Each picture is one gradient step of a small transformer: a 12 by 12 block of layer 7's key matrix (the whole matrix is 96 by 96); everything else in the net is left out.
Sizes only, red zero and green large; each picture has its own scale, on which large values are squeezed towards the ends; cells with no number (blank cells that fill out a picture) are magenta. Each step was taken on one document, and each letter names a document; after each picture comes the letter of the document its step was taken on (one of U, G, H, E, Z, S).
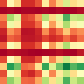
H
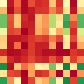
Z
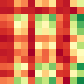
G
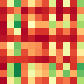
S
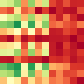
S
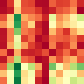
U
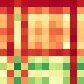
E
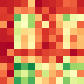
U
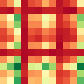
H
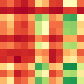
G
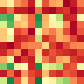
Z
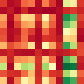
H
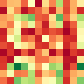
H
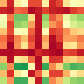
Z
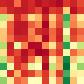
E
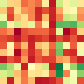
S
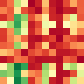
U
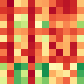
U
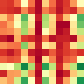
U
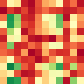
Z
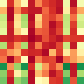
Z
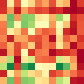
H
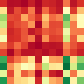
E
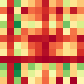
S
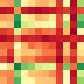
S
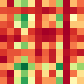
H
